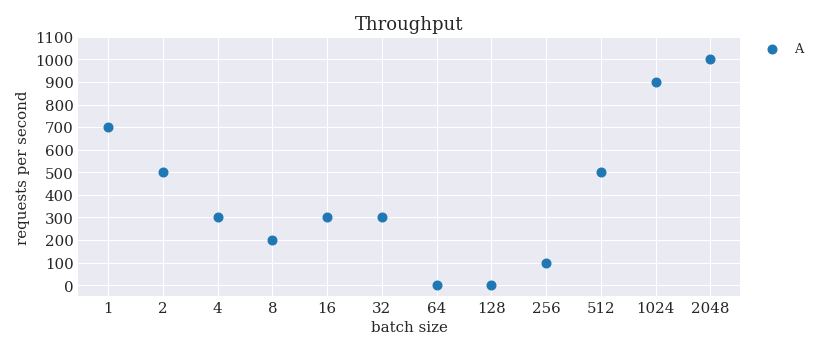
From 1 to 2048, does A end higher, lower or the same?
higher
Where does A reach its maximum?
2048
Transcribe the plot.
Title: Throughput
x-axis: batch size, ticks 1 2 4 8 16 32 64 128 256 512 1024 2048
y-axis: requests per second, ticks 0 100 200 300 400 500 600 700 800 900 1000 1100
Legend: A
Values:
A: 700 500 300 200 300 300 0 0 100 500 900 1000
